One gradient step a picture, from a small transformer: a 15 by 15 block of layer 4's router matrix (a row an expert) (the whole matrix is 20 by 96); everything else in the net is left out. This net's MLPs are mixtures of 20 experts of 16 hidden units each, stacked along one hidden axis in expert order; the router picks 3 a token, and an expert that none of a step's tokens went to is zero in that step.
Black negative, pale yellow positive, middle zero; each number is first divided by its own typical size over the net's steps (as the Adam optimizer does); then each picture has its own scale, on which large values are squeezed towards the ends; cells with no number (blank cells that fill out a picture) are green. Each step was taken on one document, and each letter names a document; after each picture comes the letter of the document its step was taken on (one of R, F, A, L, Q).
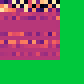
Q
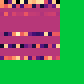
Q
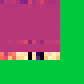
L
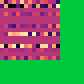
Q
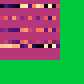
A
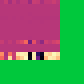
L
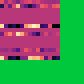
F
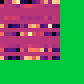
F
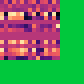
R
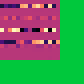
A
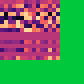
R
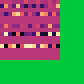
Q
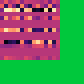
A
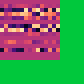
R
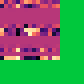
F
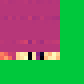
L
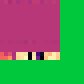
L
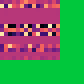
Q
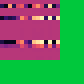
A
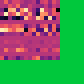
R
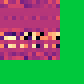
Q
